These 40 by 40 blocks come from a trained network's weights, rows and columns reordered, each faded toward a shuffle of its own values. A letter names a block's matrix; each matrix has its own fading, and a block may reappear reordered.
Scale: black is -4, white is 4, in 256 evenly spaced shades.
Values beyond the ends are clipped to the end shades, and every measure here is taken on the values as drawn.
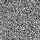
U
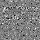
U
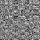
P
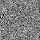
U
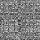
P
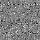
U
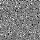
U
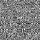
P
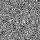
U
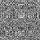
P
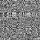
P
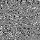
U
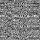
P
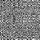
P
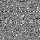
U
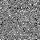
U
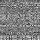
P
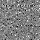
U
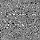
U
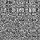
P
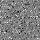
U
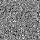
U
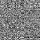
P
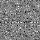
U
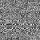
P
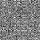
P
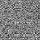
P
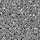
U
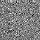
U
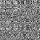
P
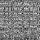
P
